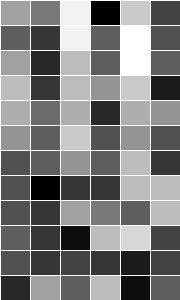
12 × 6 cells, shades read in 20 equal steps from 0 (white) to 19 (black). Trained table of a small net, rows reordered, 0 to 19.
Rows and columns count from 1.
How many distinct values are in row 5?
4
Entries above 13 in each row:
2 1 1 2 1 0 1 3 1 3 5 2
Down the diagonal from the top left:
7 15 5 8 6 13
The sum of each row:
55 53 52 54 53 58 65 72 62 67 88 70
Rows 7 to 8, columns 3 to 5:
8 12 5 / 15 15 5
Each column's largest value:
16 19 18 19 18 17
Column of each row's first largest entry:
4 2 2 6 4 4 6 2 2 3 5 5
